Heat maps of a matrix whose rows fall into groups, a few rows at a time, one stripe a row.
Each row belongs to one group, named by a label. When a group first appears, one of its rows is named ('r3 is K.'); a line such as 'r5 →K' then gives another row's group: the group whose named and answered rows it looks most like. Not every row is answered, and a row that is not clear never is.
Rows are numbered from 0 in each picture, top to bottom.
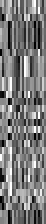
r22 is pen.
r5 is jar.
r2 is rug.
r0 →pen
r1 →pen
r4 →jar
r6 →jar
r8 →rug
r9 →rug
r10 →rug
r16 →pen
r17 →jar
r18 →pen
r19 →jar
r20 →rug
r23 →pen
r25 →rug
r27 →pen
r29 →rug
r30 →jar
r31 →jar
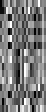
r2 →jar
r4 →jar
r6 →jar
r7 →rug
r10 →rug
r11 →rug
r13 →jar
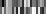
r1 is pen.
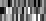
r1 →rug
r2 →pen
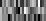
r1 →rug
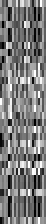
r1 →jar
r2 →jar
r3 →rug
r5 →jar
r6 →rug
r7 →jar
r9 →pen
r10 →pen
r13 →pen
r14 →pen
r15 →pen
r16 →rug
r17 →jar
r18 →pen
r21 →pen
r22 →jar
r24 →pen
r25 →jar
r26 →jar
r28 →jar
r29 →jar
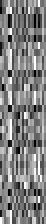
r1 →rug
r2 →jar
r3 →jar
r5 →jar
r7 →rug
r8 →pen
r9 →pen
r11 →rug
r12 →rug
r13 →pen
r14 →pen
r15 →jar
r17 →rug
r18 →rug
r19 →rug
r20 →jar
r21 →rug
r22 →pen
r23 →pen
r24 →pen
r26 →rug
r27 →jar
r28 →pen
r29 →jar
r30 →rug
